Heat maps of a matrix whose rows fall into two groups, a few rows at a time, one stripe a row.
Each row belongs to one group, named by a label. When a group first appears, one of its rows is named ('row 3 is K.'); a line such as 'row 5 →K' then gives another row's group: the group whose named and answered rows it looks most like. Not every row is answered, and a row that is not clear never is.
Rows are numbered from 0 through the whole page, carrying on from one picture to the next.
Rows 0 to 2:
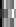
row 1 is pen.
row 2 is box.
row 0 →box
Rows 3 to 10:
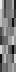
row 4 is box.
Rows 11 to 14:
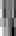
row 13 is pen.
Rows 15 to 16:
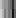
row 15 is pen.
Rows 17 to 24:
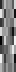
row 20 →pen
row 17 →box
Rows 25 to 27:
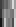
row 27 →box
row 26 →box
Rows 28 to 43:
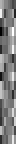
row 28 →pen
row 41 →box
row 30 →box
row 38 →pen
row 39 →box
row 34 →pen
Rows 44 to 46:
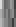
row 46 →pen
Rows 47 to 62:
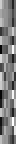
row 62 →pen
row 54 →box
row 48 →pen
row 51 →pen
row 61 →box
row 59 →pen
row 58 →box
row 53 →pen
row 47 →pen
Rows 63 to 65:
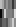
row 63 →pen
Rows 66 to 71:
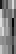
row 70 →pen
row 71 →pen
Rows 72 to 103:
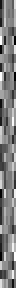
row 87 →pen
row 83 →box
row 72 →box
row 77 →box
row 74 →box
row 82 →pen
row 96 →box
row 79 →box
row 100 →box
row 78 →pen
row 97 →pen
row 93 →box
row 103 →pen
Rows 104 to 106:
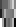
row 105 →box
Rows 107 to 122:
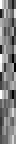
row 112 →box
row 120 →box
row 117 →pen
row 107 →pen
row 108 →box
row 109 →pen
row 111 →pen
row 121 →box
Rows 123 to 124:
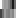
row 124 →box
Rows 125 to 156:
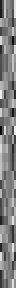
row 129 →pen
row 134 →pen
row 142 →pen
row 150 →pen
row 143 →pen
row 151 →pen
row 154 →pen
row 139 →box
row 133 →box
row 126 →box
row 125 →box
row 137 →pen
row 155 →box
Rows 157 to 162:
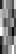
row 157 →box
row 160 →pen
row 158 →pen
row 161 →box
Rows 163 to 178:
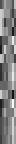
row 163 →box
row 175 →box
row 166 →pen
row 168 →box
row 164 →pen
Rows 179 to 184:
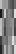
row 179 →pen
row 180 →box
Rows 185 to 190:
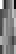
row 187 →box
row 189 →pen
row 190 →box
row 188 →box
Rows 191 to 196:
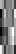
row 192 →box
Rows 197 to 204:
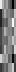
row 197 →pen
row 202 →box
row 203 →pen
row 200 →box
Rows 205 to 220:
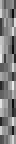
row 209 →pen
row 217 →pen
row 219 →pen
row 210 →pen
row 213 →pen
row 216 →pen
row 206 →pen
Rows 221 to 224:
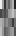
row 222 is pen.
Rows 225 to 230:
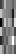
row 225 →box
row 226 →pen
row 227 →box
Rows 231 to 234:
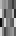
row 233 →box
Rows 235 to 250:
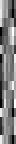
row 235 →pen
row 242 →box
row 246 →box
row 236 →pen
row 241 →box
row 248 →box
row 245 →box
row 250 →pen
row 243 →box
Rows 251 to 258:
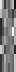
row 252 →pen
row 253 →box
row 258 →box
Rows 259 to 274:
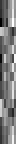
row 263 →box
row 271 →pen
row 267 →box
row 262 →pen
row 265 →box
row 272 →box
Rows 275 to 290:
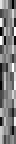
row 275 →pen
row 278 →box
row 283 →box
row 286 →box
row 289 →pen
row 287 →pen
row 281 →pen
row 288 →box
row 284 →box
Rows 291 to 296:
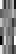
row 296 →pen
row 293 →pen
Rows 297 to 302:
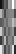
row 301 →box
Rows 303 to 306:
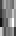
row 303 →box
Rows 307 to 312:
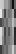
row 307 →pen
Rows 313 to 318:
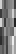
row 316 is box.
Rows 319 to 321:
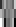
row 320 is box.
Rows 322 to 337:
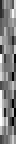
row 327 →box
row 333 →pen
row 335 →pen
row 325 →box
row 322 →box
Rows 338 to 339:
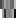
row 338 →box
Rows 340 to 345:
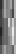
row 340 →box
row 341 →box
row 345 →box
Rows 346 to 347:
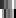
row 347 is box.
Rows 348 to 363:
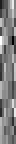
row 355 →box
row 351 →box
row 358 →pen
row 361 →pen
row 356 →box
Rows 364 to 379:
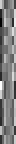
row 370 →box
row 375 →box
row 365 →box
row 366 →box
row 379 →box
